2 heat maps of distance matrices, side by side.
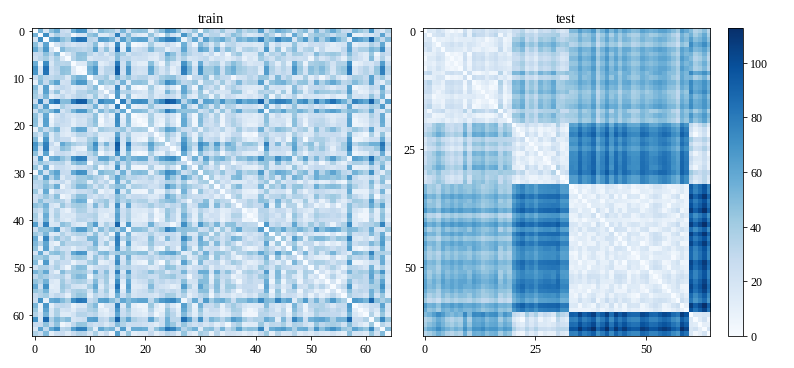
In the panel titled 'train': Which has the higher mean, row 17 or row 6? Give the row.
17
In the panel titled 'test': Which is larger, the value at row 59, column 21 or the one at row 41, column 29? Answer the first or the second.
the second
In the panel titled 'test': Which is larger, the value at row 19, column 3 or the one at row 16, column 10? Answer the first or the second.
the second
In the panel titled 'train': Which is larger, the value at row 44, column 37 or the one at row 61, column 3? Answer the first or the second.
the first
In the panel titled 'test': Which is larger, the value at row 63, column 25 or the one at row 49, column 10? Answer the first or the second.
the second
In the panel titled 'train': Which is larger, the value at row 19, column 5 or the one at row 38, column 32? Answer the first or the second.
the first
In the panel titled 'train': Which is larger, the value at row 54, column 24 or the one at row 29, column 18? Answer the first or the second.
the first
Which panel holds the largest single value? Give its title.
test
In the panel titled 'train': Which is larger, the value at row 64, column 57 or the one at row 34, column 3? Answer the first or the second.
the first
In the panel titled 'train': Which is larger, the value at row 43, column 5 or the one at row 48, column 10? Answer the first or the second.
the first
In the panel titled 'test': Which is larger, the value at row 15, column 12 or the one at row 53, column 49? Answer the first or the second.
the second
